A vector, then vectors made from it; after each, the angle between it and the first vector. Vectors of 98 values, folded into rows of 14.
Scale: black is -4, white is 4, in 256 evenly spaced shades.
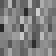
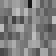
partly opposed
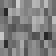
orthogonal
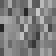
nearly parallel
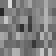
partly aligned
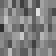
nearly parallel
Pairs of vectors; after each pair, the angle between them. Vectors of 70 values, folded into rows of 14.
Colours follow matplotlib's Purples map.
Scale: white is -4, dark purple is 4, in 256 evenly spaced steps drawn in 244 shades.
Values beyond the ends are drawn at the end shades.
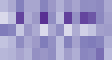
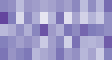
nearly opposite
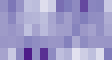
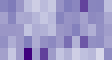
nearly parallel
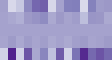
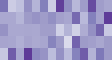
partly aligned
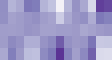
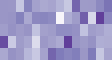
partly aligned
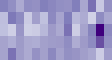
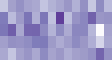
nearly opposite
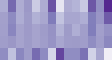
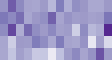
orthogonal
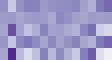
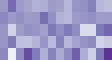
nearly opposite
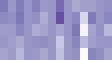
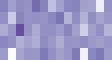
partly aligned
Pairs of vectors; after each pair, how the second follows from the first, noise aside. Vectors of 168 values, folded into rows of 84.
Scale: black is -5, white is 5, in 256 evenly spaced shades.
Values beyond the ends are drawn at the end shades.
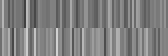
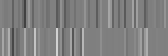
partly zeroed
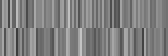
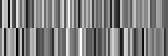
scaled up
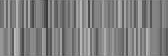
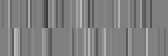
partly zeroed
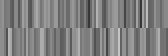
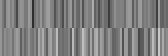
shuffled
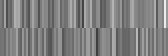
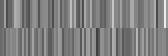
copied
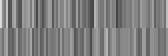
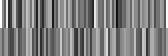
scaled up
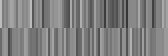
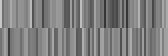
copied
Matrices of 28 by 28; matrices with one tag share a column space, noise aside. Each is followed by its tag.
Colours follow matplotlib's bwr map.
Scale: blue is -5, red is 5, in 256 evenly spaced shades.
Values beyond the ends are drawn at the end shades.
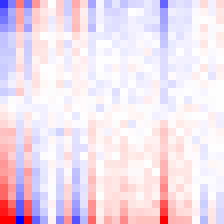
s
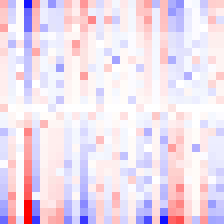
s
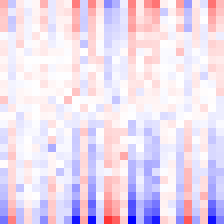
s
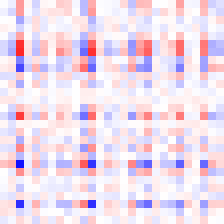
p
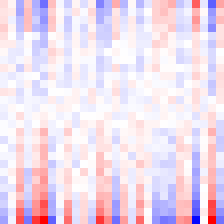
s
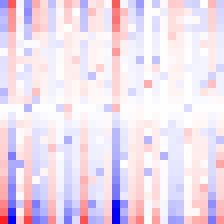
s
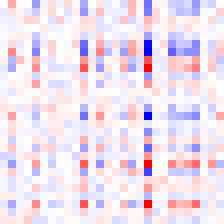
p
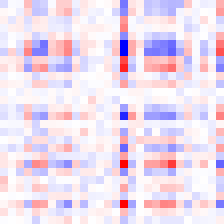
p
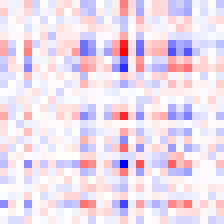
p
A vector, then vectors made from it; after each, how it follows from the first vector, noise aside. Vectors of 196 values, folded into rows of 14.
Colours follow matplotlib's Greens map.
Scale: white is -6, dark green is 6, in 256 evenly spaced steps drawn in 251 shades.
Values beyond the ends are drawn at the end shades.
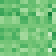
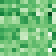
scaled up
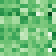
scaled up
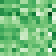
scaled up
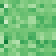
reversed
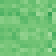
shrunk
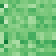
reversed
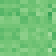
shrunk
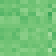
shrunk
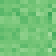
shrunk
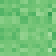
shrunk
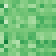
reversed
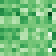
scaled up
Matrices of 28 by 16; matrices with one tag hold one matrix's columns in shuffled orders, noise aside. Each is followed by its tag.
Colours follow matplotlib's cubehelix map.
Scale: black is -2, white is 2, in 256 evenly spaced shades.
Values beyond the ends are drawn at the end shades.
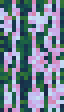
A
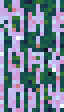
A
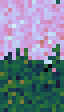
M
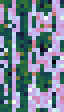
A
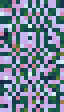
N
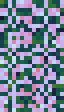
N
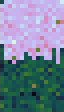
M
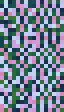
N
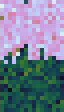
M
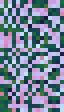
N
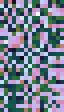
N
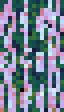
A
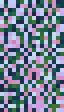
N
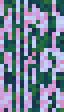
A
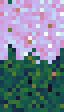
M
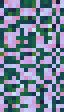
N
